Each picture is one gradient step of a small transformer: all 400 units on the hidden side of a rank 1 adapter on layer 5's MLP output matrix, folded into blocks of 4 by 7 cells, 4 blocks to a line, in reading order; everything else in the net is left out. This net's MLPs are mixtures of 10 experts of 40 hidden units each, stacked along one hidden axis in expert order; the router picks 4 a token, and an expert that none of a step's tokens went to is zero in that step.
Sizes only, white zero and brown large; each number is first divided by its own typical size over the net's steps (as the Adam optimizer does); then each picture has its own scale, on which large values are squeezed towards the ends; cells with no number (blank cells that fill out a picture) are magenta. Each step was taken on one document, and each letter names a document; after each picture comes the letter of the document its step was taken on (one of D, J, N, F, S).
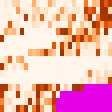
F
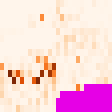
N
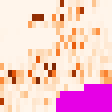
N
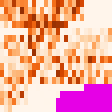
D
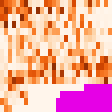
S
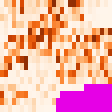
D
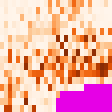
S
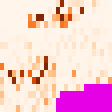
N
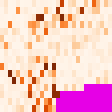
N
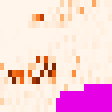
N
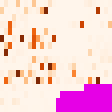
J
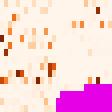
J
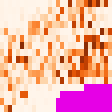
S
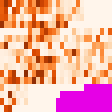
D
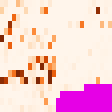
J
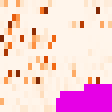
J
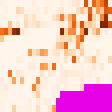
F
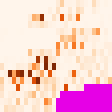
N
